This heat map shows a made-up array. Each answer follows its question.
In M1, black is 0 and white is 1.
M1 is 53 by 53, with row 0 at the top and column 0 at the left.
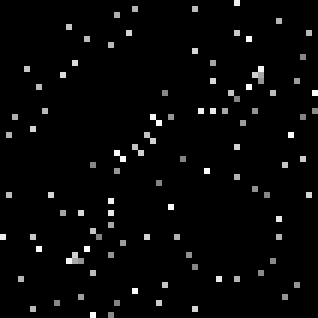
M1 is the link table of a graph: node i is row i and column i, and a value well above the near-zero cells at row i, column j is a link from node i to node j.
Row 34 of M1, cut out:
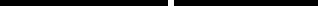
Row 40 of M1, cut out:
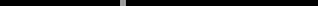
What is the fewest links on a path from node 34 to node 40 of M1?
6
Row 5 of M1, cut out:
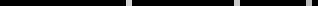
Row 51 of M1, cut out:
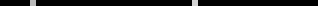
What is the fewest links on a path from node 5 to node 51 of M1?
1
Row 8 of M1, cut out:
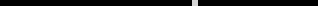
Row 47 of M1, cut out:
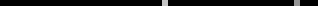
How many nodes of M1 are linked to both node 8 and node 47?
0
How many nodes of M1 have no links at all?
1
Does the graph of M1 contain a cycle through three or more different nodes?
yes
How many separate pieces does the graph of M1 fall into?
5
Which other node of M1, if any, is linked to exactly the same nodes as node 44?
node 8
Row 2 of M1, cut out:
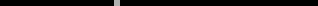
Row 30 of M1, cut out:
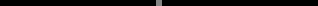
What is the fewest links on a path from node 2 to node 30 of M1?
4
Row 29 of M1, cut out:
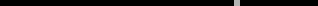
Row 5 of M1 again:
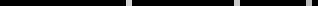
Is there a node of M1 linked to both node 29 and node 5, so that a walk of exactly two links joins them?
yes
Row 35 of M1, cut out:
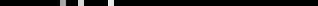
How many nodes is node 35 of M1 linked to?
3
